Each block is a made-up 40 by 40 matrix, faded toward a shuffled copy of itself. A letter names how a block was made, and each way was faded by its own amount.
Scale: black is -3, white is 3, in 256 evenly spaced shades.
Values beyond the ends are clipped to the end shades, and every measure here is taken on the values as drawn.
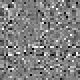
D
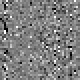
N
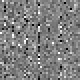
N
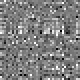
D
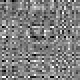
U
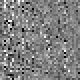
N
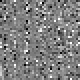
N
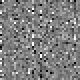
N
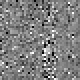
N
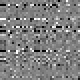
U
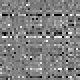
U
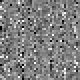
N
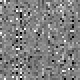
N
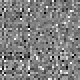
D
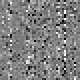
N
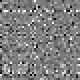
D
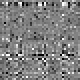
U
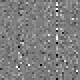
N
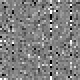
N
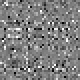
D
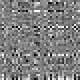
U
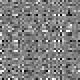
U
